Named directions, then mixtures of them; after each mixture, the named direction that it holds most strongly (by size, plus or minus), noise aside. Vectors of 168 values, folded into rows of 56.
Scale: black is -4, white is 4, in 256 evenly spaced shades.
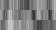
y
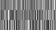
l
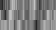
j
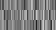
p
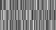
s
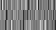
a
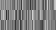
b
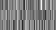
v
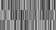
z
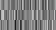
b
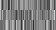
z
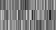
s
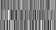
l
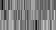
j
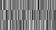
s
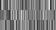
z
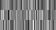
l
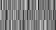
a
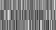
l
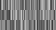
z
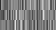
z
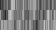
j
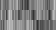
y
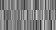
p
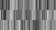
j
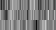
j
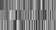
v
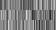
s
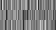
a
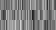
b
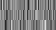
a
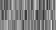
p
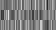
b
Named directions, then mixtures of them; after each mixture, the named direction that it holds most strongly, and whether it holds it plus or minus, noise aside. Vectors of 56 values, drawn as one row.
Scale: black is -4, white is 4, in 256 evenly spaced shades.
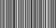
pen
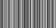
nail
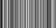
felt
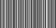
pen, plus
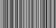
nail, minus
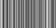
felt, minus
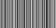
pen, minus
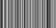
felt, plus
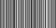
pen, plus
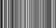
felt, plus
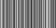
pen, plus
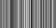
nail, minus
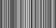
felt, plus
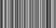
felt, plus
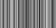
felt, minus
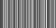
nail, plus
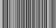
felt, minus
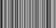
felt, plus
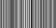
nail, minus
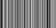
felt, plus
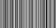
nail, minus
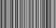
pen, minus
